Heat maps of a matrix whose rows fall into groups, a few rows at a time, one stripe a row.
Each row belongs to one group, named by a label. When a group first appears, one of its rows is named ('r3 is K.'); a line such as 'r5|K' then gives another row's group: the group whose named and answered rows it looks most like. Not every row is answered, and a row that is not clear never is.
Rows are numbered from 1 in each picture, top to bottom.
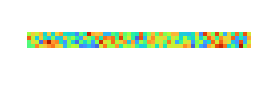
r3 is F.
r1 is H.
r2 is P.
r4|F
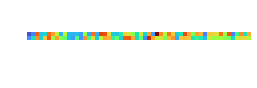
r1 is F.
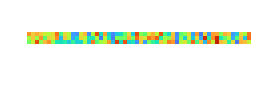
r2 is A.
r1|A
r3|F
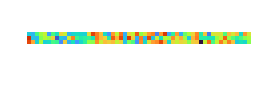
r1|H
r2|P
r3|P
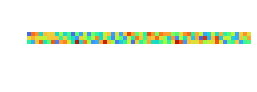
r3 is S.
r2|A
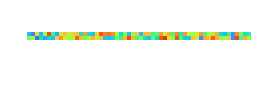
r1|S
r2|H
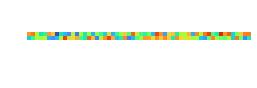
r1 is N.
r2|S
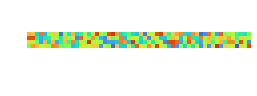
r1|P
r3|N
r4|A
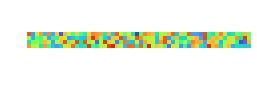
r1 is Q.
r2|H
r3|S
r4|P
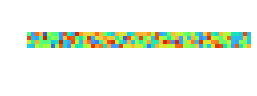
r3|S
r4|H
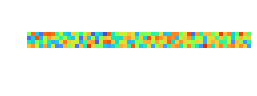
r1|N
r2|F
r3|S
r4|N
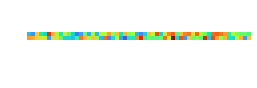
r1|F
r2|A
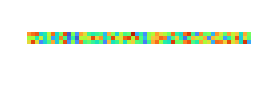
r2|H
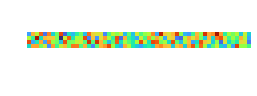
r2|F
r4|S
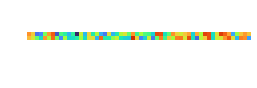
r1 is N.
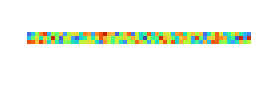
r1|S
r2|F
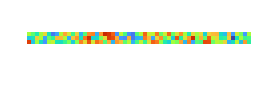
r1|S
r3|Q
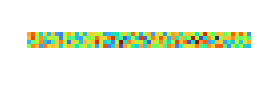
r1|N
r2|P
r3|H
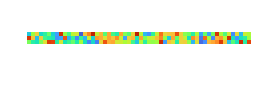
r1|H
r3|F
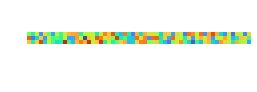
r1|S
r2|Q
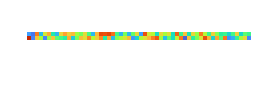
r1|S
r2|Q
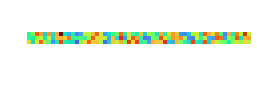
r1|H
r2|H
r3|H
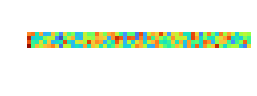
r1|P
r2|P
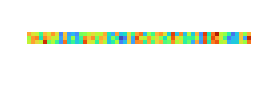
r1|A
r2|A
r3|A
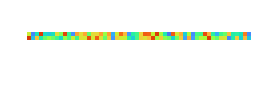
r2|Q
